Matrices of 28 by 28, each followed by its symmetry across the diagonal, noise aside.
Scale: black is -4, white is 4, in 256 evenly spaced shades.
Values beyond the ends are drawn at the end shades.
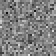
neither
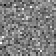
neither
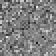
symmetric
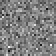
neither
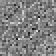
symmetric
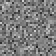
symmetric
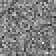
symmetric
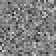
neither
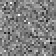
neither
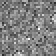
symmetric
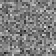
neither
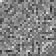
symmetric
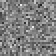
neither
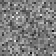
symmetric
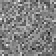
symmetric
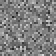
symmetric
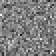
neither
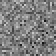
symmetric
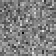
neither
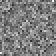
symmetric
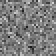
neither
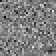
neither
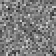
symmetric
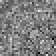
symmetric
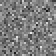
neither
